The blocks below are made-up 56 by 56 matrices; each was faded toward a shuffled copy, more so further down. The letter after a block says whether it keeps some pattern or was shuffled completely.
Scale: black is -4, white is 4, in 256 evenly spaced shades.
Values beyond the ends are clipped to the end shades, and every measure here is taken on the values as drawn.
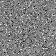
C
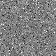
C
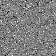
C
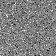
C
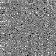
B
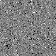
B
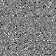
B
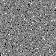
C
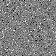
C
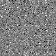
B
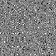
B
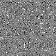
B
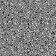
B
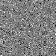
B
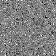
B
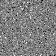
C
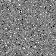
C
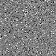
B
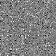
B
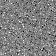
C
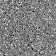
C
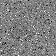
C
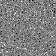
B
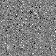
B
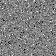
C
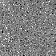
B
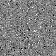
B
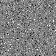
C
